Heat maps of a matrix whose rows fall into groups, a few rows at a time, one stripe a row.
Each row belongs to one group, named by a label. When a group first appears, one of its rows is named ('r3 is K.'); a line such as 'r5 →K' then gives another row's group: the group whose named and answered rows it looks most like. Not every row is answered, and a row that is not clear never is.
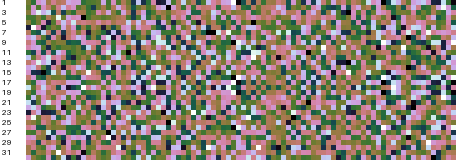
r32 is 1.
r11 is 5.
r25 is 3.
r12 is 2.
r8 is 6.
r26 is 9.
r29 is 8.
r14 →6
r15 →1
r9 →9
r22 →6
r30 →8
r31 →2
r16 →9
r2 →3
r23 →5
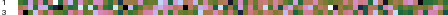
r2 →1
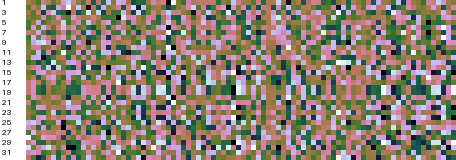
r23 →1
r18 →9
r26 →8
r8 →3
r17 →8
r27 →3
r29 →9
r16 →8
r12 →5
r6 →3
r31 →8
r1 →3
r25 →6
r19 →9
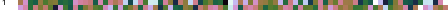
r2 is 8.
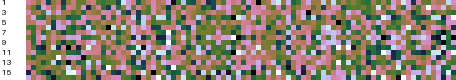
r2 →8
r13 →1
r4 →9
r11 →9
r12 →2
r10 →1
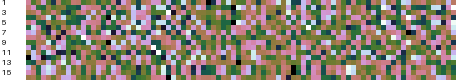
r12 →5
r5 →9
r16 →3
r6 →5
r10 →2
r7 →6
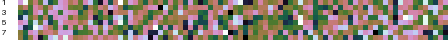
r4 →5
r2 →3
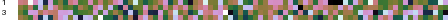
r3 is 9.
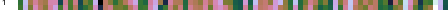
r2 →3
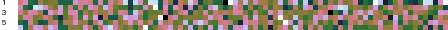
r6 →2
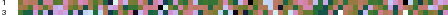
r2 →3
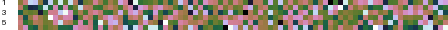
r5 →3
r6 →9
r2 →1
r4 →2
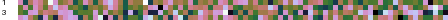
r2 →3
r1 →2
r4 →6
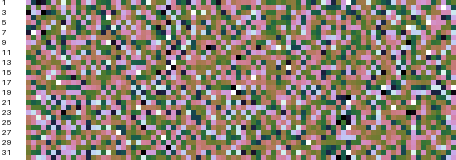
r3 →5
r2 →3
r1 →1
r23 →6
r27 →8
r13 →3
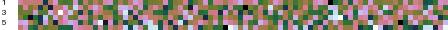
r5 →6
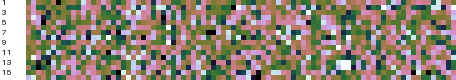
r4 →5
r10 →1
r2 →9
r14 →1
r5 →5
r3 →5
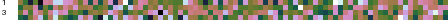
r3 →3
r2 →5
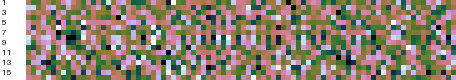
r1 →3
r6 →2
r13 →5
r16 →2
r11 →3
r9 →2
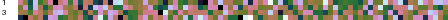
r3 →3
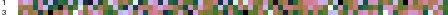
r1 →6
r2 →1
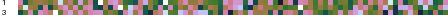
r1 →3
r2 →5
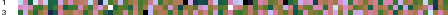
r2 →8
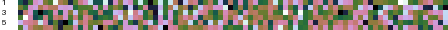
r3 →5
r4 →5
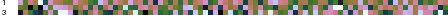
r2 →1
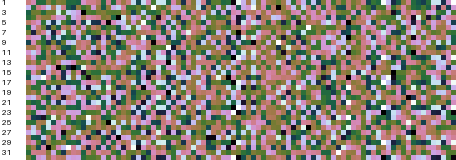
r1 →9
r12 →9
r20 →6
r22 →9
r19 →3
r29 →9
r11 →6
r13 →3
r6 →5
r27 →6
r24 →1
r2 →2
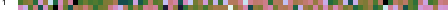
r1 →2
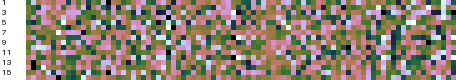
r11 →3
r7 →2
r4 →3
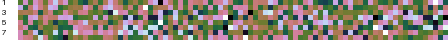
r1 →3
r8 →2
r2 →2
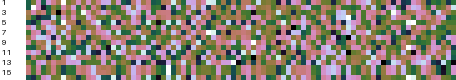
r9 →2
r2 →5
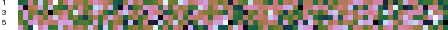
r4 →3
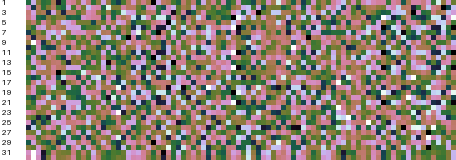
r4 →9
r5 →3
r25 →1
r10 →5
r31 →5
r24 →1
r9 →5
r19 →9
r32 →5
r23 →8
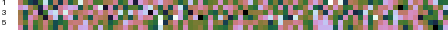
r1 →1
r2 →6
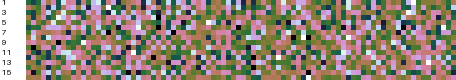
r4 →2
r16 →5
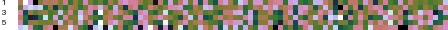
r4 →1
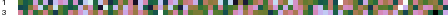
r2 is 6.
